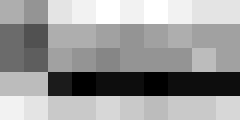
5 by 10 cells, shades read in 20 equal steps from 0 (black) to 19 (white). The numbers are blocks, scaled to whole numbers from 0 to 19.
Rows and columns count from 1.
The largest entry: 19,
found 2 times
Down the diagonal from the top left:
13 6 12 0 16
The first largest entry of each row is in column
5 3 9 1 1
